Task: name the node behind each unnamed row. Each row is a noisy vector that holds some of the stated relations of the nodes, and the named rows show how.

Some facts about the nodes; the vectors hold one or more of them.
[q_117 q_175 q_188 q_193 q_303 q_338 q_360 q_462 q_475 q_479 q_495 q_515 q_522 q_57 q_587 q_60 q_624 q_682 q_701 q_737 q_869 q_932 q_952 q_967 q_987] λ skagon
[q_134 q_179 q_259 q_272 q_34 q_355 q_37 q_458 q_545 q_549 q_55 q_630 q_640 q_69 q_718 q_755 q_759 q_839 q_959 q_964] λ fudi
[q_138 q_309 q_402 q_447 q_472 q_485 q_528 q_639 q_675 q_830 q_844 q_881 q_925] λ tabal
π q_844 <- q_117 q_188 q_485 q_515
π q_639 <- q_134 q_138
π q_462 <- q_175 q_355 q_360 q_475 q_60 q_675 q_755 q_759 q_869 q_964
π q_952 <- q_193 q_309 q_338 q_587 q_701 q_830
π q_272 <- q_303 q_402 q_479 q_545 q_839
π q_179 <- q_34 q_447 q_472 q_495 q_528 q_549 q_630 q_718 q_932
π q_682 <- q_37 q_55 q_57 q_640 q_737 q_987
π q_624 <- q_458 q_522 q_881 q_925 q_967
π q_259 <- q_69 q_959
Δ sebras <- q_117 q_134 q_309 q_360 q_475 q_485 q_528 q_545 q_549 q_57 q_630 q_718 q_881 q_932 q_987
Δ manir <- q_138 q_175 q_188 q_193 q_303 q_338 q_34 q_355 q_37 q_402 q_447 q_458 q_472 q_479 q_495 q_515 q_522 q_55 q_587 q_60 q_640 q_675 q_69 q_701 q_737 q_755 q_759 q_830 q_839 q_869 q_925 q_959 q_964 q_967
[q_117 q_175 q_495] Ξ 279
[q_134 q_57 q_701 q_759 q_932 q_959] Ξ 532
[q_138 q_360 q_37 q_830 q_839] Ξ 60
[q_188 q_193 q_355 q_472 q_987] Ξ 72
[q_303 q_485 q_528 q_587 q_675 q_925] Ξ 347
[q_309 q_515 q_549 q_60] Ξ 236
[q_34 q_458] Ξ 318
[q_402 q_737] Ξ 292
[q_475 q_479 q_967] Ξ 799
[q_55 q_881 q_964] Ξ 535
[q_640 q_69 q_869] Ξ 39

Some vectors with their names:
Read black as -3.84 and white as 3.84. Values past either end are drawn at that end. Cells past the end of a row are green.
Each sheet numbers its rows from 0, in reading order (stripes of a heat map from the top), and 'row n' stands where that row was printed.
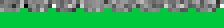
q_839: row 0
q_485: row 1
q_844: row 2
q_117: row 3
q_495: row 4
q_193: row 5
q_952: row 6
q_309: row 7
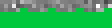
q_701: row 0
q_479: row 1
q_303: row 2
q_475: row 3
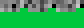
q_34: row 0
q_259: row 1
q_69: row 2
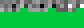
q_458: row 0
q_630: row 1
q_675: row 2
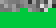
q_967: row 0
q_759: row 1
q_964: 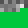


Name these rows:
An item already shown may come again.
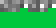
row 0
q_402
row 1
q_675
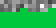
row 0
q_138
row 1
q_475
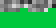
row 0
q_60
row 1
q_134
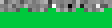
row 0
q_515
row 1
q_881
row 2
q_34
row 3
q_57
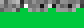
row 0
q_309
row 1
q_55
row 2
q_545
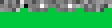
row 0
q_959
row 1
q_869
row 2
q_175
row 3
q_830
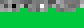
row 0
q_549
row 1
q_360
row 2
q_737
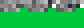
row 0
q_932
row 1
q_309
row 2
q_472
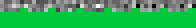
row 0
q_60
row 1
q_355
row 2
q_528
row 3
q_462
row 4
q_640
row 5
q_549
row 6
q_55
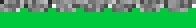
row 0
q_134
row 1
q_309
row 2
q_932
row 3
q_925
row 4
q_447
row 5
q_755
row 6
q_987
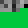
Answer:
q_179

